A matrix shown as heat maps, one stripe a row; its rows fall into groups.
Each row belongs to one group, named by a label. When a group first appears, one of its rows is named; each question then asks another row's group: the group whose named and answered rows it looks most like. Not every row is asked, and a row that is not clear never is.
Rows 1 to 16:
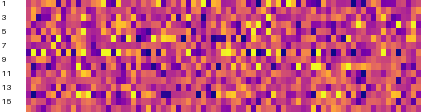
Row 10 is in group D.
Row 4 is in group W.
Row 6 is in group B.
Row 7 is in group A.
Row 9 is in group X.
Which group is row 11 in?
A
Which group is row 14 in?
A
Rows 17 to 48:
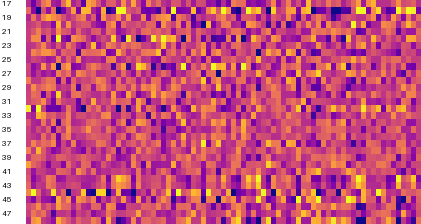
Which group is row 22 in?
B
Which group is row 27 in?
D
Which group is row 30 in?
B
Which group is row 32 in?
X
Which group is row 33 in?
X
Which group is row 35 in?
A
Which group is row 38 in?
X
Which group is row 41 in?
D
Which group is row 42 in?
W
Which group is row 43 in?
W
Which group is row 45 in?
D
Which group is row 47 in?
X
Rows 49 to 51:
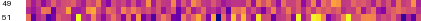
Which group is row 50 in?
A
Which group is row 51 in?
D
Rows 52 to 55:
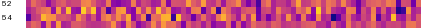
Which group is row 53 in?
D
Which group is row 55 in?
B
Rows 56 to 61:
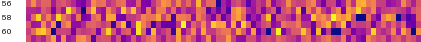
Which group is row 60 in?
X
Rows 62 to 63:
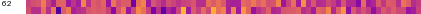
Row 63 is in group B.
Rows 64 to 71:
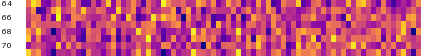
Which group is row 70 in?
D
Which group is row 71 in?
X
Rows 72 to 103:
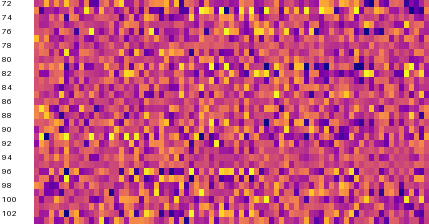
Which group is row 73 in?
D
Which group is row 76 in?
A
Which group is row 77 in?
X
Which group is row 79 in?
B
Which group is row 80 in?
D
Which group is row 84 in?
X
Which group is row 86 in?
X
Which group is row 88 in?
X
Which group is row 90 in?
X
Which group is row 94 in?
W
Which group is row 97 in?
B
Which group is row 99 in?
X
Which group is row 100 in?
W
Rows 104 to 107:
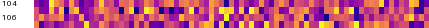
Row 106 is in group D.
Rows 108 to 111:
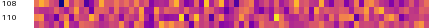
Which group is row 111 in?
B
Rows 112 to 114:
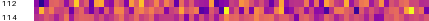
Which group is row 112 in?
A
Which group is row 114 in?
A
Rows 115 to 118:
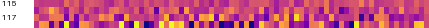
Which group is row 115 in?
D
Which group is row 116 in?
X
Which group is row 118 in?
B
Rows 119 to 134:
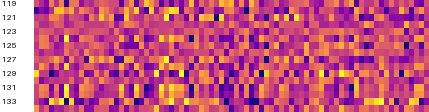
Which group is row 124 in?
B
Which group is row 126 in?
D
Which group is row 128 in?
B
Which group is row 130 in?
D
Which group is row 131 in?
B
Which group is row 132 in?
B
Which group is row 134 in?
X
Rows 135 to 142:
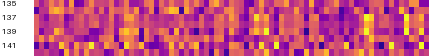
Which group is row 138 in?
W
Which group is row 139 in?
W
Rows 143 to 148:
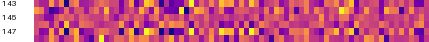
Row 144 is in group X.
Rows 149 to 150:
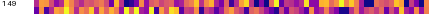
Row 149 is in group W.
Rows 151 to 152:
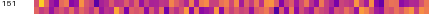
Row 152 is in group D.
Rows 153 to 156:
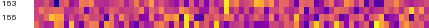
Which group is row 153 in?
A
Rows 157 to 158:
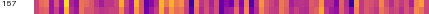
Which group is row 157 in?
B
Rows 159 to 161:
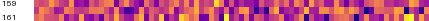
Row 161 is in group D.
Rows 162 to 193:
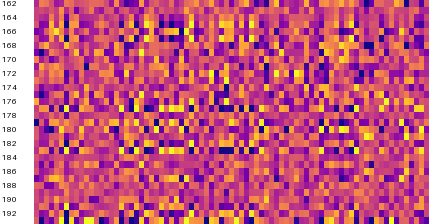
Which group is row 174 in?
D
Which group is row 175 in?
A
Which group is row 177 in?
B
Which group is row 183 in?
B
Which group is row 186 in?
W
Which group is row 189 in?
D
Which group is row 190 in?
W
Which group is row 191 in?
B
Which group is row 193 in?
A
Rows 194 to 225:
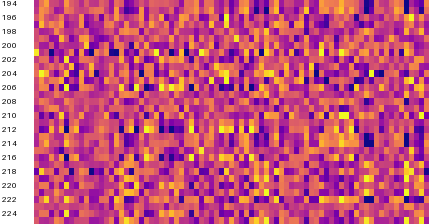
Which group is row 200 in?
D
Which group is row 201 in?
X
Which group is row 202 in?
B
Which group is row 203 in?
A
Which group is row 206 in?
B
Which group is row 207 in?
W
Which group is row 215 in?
X
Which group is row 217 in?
W
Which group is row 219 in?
W
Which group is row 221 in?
W
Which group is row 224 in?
B
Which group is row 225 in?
W
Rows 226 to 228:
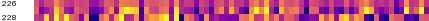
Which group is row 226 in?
W
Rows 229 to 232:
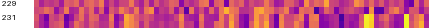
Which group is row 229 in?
D
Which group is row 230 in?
A
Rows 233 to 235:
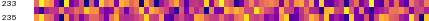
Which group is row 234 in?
A
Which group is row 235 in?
X
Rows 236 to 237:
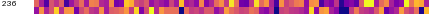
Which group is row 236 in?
W
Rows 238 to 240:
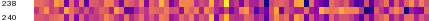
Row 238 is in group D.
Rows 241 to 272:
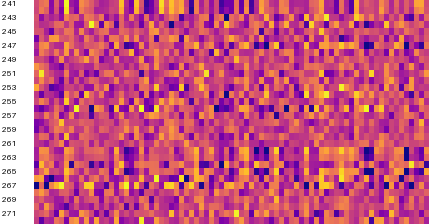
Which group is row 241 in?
B
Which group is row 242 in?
B
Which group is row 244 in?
A
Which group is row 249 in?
A
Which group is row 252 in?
X
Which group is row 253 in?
X
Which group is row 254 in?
D
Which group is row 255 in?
B
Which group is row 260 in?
B
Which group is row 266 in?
X
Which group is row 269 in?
X
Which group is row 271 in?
A
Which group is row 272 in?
A
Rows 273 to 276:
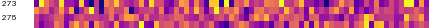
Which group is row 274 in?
A
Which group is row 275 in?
W
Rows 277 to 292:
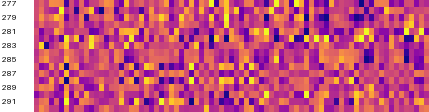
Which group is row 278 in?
A
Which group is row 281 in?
W
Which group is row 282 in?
D
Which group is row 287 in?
B
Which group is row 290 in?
D
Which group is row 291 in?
B
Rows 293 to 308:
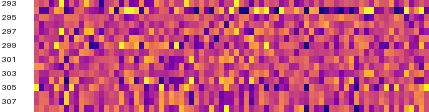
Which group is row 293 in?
A
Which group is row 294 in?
W
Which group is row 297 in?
A
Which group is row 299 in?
W
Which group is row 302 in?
X
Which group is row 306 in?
B
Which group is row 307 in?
B
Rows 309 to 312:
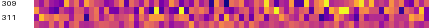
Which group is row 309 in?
D
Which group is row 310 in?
X
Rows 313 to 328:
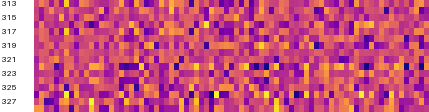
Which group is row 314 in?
A
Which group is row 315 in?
A
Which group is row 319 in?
A
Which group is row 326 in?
D
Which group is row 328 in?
X
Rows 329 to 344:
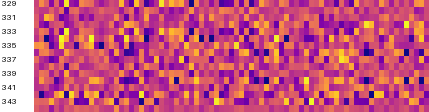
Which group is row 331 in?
X
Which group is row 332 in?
W
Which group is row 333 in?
B
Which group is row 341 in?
D
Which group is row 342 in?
A
